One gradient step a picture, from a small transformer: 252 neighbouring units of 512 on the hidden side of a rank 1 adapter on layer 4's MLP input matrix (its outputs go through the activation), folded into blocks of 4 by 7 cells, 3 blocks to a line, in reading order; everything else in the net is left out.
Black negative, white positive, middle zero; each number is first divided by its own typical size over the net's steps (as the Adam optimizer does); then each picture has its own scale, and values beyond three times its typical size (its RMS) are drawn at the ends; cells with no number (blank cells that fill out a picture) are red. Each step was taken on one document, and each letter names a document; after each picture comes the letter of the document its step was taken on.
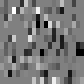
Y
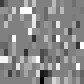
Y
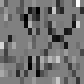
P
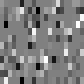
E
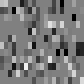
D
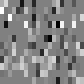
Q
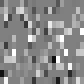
E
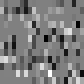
D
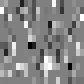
Q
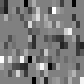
D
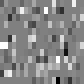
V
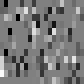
Q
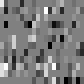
Q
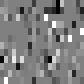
E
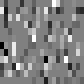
Q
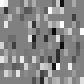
D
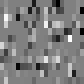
E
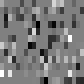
Q
